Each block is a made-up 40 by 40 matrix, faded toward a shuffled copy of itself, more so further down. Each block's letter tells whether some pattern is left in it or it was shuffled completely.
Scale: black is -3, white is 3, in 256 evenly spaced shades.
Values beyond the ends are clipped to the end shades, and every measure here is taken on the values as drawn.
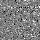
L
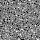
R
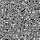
L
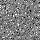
R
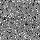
R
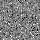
R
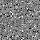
L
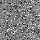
L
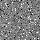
R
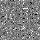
L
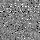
L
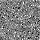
R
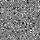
L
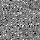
L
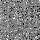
L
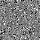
L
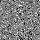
R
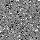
R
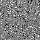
L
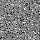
R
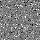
L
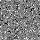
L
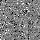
L
